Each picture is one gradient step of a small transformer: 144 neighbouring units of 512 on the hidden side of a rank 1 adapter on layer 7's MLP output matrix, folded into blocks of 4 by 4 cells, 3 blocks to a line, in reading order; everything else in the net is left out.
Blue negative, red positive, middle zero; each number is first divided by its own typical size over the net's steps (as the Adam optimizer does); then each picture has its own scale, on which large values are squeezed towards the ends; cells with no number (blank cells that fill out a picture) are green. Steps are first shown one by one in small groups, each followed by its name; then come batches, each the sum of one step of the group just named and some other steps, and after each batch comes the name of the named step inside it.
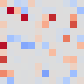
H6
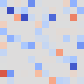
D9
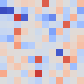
D9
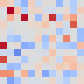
H6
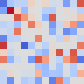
H6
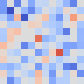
D9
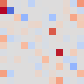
D9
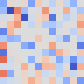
D9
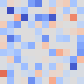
D9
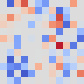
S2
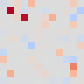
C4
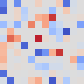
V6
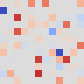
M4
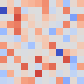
M4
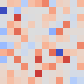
M4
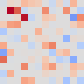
C4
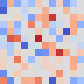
V6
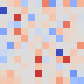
M4
